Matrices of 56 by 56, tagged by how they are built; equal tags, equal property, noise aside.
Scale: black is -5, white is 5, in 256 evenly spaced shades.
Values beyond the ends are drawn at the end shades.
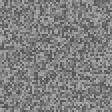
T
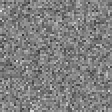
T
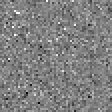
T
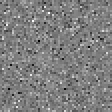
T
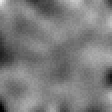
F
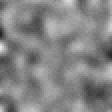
F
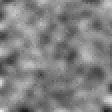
F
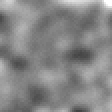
F
